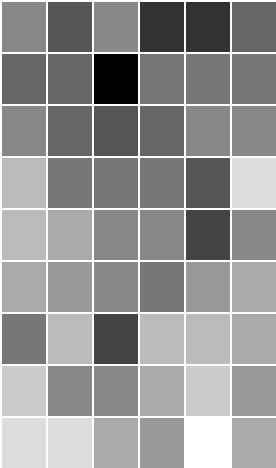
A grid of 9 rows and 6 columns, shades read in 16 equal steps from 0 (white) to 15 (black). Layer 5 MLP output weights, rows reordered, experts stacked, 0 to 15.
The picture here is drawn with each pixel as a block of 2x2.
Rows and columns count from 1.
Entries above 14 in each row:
0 1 0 0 0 0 0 0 0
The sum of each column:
49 60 77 67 61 54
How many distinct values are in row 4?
4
